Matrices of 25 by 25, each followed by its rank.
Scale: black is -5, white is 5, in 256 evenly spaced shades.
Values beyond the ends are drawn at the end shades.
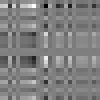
one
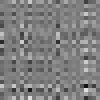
two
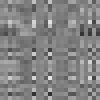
two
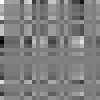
one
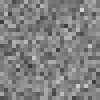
full rank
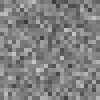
full rank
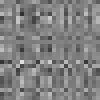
two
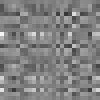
two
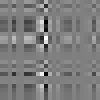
one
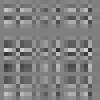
one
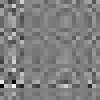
two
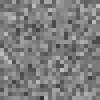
full rank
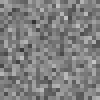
full rank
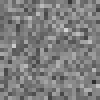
full rank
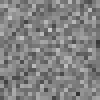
full rank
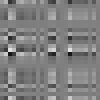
one
